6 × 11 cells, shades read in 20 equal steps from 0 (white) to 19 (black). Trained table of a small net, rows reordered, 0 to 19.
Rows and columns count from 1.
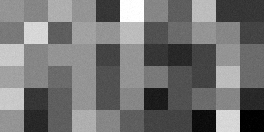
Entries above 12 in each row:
3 2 4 3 5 5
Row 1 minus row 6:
0 -7 -6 2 6 -12 -5 -2 -13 12 -4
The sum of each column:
41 61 61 45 72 42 78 79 70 49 86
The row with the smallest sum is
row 2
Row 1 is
8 9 6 8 15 0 9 12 5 15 15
